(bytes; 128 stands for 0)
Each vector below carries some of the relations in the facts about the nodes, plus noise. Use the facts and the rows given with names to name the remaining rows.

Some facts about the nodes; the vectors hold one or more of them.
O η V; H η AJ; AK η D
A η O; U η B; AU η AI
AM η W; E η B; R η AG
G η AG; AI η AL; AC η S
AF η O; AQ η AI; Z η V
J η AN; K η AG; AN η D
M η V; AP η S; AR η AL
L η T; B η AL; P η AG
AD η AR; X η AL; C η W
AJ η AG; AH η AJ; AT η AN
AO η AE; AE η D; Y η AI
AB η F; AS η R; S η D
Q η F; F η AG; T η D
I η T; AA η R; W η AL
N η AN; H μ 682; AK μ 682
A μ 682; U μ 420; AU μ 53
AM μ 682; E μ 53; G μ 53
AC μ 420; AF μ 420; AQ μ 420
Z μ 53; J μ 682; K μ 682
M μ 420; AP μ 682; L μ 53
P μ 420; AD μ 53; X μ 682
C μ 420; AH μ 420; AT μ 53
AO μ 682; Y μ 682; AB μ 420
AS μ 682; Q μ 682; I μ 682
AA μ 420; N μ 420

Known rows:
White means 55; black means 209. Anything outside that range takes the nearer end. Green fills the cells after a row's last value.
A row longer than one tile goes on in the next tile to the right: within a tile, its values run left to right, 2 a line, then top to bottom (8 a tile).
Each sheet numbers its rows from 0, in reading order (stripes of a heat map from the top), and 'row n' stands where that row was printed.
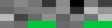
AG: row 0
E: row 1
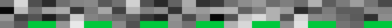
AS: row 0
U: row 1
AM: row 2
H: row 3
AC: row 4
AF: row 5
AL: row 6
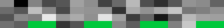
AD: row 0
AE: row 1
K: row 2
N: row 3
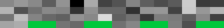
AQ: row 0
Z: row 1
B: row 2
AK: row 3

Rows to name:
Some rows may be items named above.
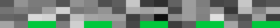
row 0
S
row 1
N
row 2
Q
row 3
AE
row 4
AP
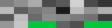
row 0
C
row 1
AO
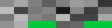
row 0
AQ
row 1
R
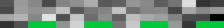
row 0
AE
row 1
C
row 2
N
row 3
Y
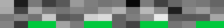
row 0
AU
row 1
S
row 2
AT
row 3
AR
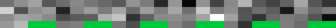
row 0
AB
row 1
AR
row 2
F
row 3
L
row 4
AI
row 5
A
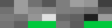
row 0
D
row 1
W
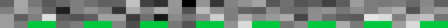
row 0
T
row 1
AR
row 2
K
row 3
G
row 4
AA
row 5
AJ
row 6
S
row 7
AH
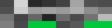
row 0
J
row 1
AN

